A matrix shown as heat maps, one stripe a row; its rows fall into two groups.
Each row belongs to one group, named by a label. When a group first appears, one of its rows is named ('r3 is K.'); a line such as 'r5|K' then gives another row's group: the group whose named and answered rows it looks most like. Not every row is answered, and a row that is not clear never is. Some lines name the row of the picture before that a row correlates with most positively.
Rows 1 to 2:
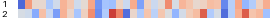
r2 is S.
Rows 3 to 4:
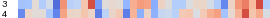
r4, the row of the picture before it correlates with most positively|2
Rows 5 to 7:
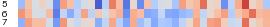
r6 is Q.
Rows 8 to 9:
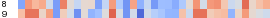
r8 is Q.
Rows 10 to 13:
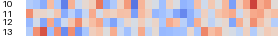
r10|S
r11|Q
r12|S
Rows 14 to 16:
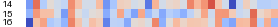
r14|S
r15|Q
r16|S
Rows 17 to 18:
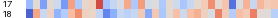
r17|S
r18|S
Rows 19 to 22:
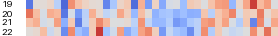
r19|S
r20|Q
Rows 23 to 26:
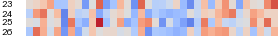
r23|Q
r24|Q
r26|Q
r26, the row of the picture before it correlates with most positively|21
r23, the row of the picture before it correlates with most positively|22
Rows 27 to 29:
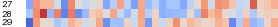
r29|S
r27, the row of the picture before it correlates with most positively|24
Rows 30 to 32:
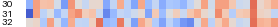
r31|S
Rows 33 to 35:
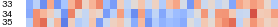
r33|S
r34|Q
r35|Q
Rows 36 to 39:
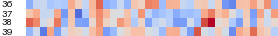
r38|Q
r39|S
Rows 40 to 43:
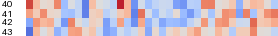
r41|Q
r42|Q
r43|S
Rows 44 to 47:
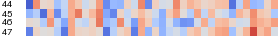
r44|S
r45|S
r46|Q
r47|S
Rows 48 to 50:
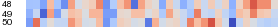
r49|S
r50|S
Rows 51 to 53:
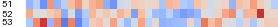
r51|S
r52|Q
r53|Q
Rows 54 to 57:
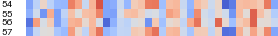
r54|S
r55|S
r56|S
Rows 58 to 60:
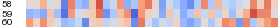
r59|S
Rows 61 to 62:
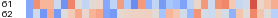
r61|Q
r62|S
